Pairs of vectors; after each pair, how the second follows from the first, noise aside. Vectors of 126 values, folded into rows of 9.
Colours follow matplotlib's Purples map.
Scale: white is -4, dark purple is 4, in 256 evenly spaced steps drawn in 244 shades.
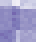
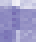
copied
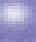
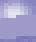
partly zeroed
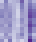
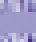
partly zeroed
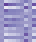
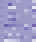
partly zeroed
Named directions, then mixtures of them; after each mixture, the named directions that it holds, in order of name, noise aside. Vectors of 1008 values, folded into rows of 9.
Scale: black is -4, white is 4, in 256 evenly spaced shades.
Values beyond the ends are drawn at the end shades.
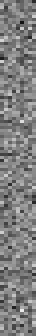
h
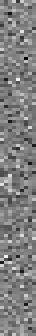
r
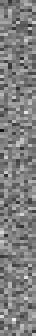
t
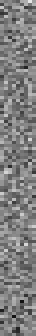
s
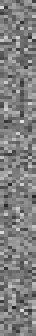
h, s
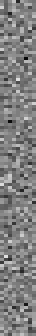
h, r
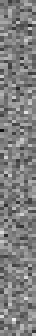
t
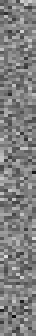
r, s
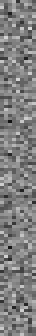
h, r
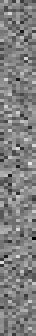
h, r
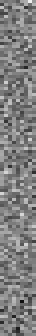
s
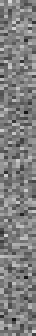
t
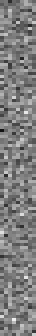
t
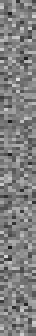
h, r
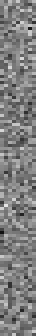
h, t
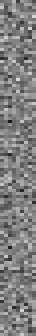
h, r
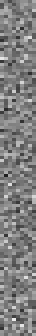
h, t
